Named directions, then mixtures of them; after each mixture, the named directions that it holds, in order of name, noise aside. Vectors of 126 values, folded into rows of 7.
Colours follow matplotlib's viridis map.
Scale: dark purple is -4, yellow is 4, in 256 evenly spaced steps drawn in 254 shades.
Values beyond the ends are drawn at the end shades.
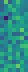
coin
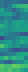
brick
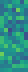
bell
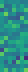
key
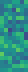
bell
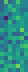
coin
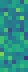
bell, key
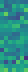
brick, key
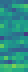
brick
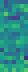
brick, key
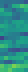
brick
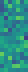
bell, coin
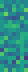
key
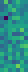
coin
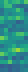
bell, brick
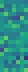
key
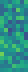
bell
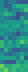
brick, key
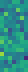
bell, key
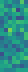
bell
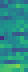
brick, coin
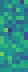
bell
